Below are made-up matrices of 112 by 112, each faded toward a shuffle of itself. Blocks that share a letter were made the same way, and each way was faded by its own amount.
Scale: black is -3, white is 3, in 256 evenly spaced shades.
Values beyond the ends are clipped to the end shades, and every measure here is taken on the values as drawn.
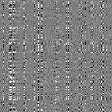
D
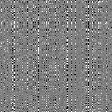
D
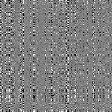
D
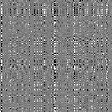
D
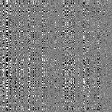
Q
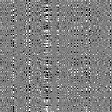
D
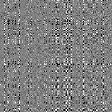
Q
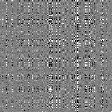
Q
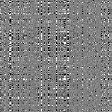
Q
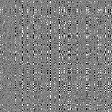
D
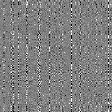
Q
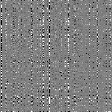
Q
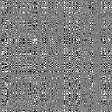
Q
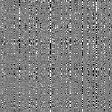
Q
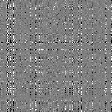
Q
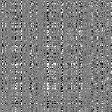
Q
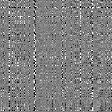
Q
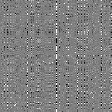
D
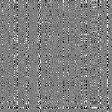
Q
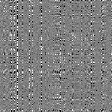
Q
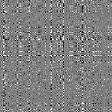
Q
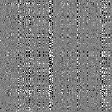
Q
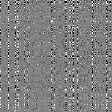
Q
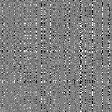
Q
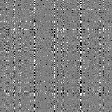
Q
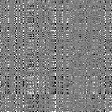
D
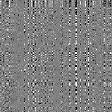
D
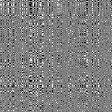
D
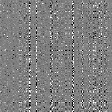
Q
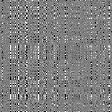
D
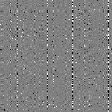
D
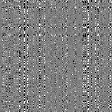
Q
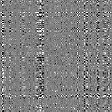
Q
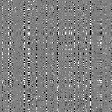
Q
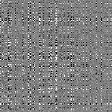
Q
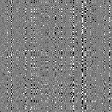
D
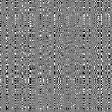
D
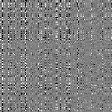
D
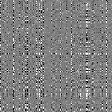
D
